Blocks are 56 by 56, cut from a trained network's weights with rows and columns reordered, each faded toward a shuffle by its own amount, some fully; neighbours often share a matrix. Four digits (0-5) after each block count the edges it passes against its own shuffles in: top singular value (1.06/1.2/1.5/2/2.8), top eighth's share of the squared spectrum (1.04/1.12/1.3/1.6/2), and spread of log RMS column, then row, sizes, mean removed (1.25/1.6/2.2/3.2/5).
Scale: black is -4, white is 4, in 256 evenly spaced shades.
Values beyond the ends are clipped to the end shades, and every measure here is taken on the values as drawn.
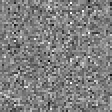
2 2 2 0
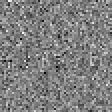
1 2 1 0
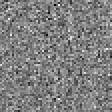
1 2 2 0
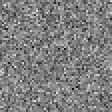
0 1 0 0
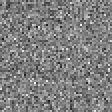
1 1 0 0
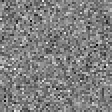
1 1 0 0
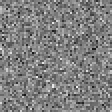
0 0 0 0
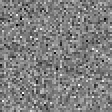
1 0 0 0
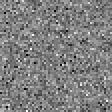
0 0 0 0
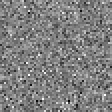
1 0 0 0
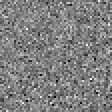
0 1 0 0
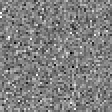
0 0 0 0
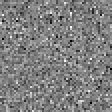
0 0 0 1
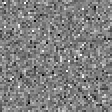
0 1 0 0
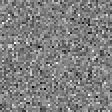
2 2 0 0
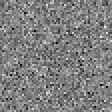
1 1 0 0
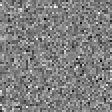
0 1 0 0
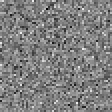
2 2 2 0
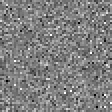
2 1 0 0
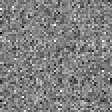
3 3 2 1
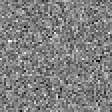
1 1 0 0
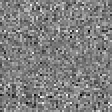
2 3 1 3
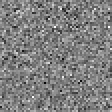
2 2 0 1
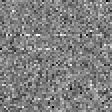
2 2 1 2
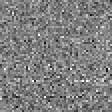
2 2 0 2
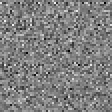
2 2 0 2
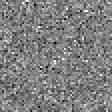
0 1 0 0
